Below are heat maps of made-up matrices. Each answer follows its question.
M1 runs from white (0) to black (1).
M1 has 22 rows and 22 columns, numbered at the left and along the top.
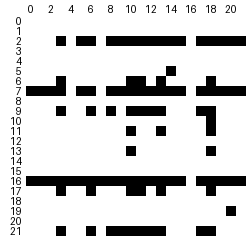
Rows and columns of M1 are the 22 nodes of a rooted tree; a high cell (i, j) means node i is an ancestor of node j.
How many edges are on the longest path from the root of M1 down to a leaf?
10
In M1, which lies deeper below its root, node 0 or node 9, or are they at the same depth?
node 9
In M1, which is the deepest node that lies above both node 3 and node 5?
2
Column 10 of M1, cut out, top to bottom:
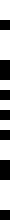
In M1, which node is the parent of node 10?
13
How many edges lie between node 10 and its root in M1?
9
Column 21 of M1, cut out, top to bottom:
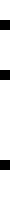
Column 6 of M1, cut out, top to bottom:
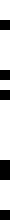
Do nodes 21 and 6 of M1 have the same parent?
no
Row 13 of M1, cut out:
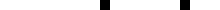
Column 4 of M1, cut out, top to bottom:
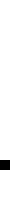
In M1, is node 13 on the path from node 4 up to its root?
no
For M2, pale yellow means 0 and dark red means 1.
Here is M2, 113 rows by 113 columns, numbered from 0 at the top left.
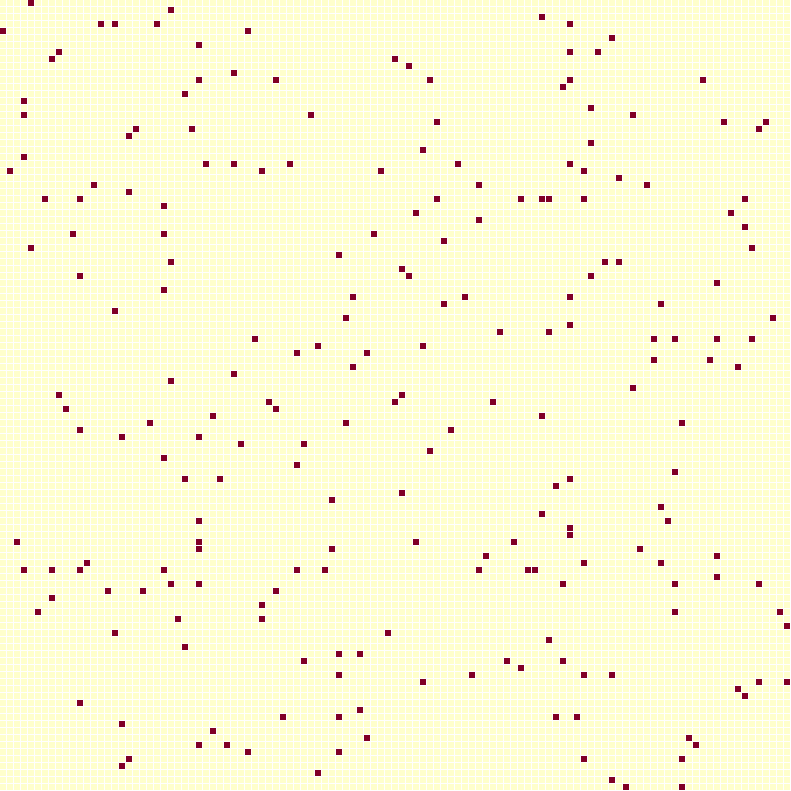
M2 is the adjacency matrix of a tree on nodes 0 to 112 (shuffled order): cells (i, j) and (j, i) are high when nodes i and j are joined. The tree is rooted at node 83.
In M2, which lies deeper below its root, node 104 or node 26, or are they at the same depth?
the same depth
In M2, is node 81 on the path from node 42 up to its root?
yes
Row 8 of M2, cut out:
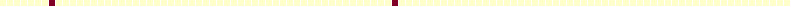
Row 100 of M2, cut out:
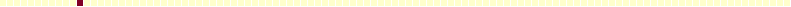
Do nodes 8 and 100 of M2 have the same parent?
no
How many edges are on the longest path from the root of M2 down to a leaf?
8
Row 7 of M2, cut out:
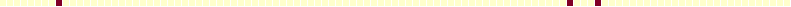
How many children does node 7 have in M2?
2
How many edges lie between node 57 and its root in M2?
7
